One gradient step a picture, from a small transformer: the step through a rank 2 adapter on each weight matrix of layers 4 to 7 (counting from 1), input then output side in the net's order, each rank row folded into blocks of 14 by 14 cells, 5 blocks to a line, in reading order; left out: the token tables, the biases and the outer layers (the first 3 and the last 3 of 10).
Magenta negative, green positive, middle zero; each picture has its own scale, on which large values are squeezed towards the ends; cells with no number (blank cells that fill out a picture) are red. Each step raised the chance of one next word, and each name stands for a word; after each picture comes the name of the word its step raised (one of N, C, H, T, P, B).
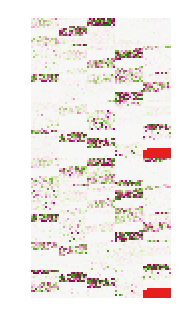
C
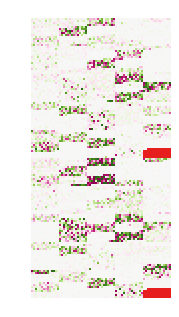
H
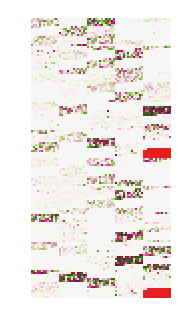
C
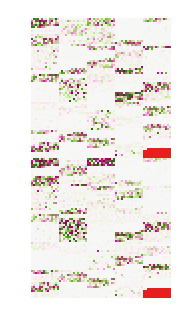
H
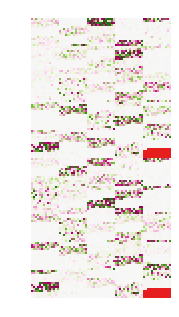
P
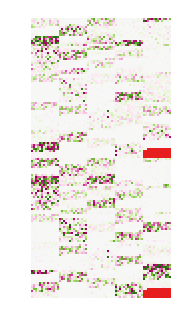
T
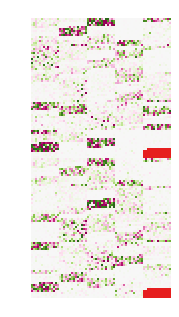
P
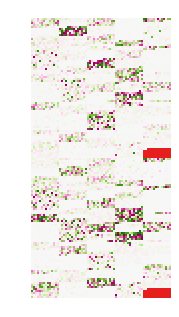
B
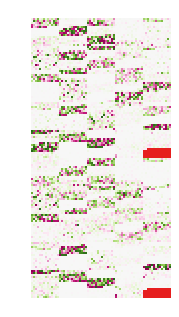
C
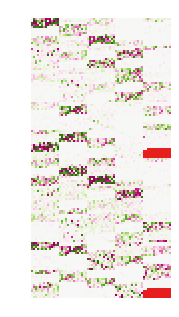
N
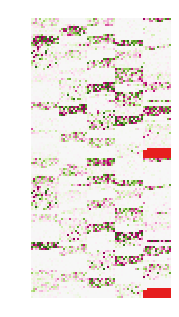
B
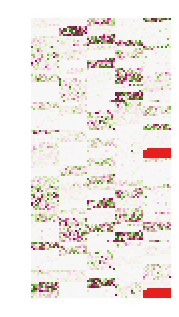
B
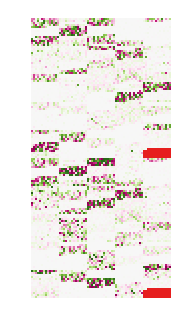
N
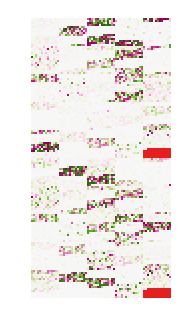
N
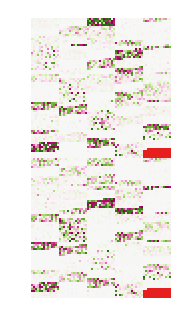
P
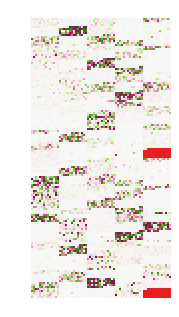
B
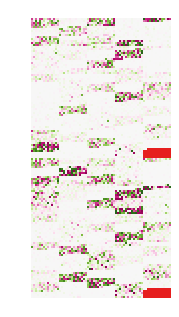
N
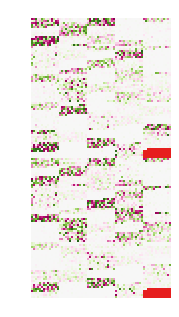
P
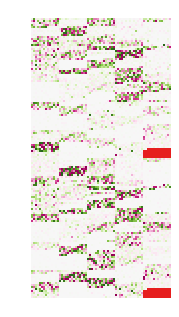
N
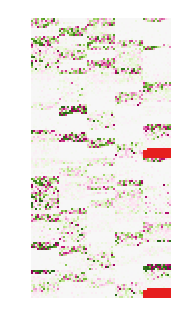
T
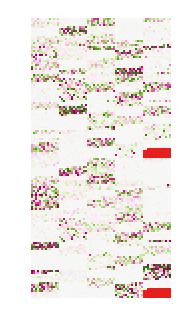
T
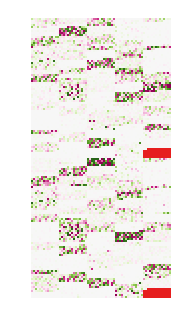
H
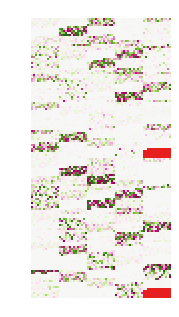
N
